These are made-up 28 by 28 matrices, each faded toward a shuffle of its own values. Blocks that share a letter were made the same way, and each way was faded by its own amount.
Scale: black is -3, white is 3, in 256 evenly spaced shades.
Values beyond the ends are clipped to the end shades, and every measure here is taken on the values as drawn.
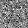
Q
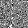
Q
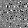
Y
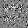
Y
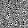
Q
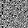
Q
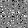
Y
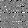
Y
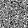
Q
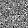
Q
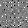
Y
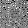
Y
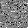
Y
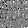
Y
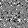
Y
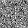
Q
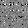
Y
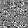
Y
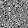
Q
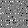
Y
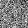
Q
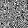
Q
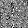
Q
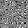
Y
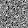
Q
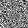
Q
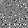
Y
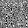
Q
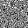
Q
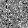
Q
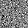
Q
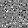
Y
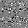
Y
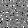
Y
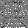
Y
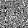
Q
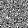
Q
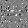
Y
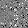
Y
